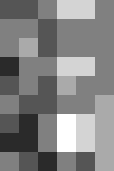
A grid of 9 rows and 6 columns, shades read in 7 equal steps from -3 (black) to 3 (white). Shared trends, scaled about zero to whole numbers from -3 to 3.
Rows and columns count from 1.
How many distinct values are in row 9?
4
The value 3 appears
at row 7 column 4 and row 8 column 4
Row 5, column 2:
0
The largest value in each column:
0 1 0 3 2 1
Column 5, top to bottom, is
2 0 0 2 0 0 2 2 -1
